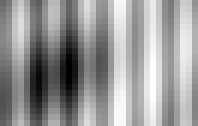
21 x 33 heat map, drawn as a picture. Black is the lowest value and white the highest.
Stripes: upright, repeating 6 times. Average level on the scale: 60%. Lone odd cells: none. Ninth with the highest average: middle right.
